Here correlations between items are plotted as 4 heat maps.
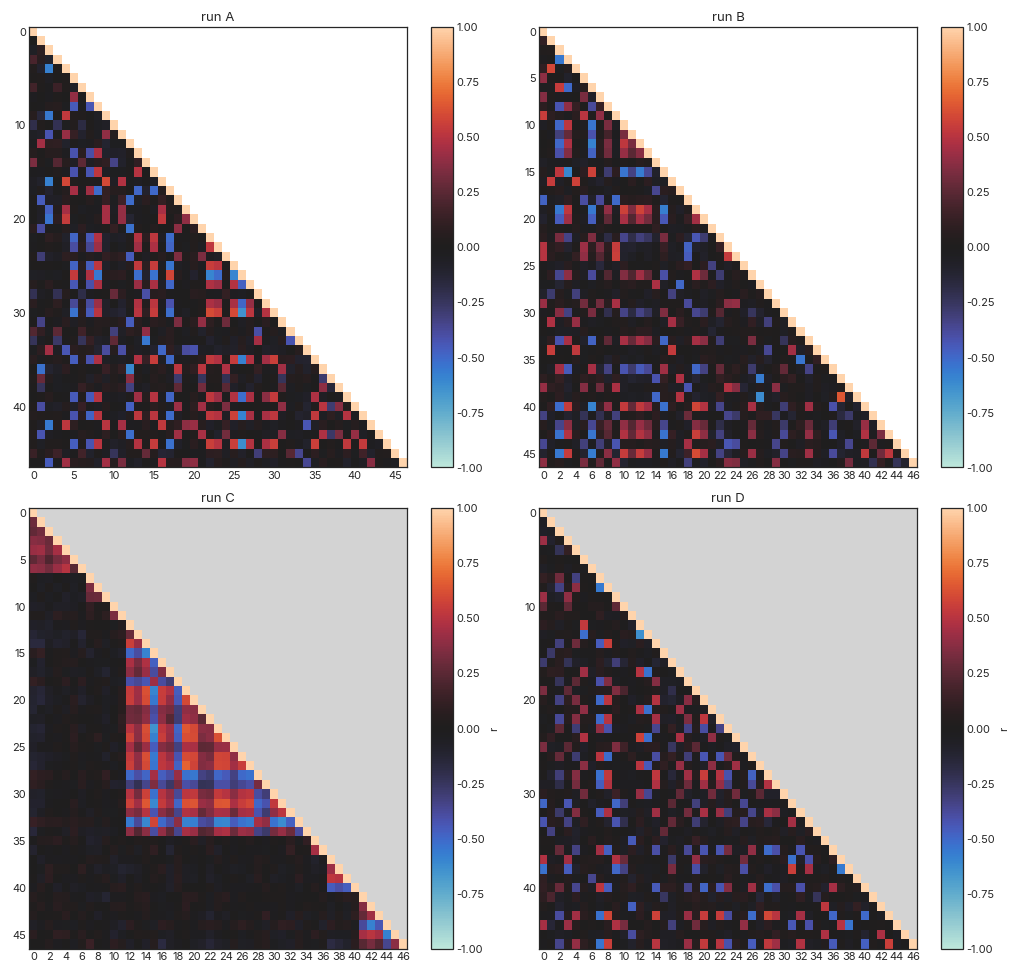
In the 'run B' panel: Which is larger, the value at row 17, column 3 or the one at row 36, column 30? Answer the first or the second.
the second
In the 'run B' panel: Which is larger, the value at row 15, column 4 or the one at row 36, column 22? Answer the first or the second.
the second
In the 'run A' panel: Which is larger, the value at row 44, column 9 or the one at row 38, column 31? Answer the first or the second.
the second
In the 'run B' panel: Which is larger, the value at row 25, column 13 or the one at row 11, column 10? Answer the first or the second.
the second
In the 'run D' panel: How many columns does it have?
47
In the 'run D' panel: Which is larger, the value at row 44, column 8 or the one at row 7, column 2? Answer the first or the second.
the second
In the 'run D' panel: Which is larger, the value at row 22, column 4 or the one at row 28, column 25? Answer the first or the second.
the first
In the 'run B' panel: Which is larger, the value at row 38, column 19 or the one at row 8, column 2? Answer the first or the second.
the first
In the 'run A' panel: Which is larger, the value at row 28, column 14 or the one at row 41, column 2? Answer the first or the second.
the second
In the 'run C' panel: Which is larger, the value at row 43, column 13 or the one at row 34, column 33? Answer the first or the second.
the first
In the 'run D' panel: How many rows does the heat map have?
47
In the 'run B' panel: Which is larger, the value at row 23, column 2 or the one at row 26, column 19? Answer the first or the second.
the second
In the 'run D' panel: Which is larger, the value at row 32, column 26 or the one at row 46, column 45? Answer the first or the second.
the second
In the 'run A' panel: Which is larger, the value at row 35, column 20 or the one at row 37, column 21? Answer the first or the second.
the first
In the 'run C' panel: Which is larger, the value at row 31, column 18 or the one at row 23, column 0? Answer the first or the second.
the second
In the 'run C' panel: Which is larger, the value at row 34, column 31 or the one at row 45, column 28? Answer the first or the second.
the first
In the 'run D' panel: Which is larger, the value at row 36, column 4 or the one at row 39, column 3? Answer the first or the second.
the second
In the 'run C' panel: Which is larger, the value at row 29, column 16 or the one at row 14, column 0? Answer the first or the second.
the second
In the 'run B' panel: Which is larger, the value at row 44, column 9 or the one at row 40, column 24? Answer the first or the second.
the second
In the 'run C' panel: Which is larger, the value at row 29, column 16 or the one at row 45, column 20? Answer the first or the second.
the second
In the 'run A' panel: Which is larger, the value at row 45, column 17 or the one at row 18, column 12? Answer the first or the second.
the first
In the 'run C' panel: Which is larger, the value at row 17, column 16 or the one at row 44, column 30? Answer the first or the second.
the first
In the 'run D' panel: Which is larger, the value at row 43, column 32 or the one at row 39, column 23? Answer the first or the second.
the first
